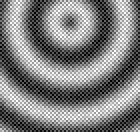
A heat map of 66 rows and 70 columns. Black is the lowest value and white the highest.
Rings: centred on the top middle. Ninth with the highest average: top middle. Slope: none. Average level on the scale: 50%.
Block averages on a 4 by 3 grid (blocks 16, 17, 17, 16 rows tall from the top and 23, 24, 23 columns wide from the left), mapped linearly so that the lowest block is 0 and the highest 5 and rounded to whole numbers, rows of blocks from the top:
1 5 1 / 1 0 1 / 1 2 1 / 1 3 1
